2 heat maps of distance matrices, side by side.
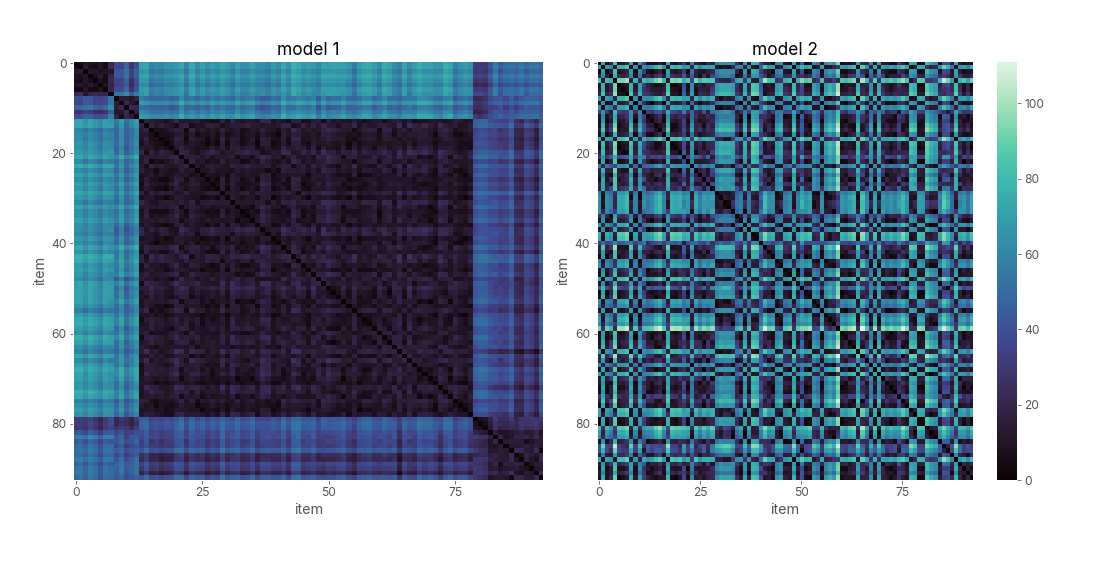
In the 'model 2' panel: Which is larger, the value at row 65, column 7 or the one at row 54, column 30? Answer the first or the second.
the first
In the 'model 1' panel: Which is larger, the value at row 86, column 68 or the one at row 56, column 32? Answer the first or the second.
the first
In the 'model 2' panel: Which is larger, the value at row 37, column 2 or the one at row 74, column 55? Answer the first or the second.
the second
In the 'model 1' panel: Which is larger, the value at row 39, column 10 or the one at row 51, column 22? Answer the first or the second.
the first
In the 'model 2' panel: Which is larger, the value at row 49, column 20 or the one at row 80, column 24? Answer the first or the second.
the first
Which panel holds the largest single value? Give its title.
model 2
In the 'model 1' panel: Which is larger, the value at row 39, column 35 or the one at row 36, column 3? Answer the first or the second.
the second
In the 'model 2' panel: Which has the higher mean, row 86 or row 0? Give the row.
86
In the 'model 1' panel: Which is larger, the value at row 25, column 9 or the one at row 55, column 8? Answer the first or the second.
the first
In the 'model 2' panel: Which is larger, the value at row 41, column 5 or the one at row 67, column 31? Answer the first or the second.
the second
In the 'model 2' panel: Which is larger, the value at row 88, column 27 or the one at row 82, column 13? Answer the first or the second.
the first
